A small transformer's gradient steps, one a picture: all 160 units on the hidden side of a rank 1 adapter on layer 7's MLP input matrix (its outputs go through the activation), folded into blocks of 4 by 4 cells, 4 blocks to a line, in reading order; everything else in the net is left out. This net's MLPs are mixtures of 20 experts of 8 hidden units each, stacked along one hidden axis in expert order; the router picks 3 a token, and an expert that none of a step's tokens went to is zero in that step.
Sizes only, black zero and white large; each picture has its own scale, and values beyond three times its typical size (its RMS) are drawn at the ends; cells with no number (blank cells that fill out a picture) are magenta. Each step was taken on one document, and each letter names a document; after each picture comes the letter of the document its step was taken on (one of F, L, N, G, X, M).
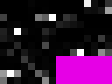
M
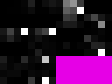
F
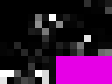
M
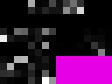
F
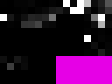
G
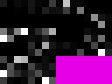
F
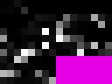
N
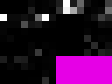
G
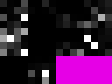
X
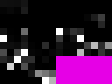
N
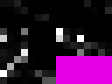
N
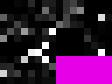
F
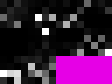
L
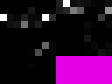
G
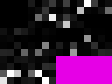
M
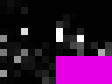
N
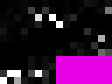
M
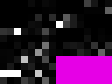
L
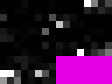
M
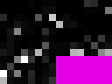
M
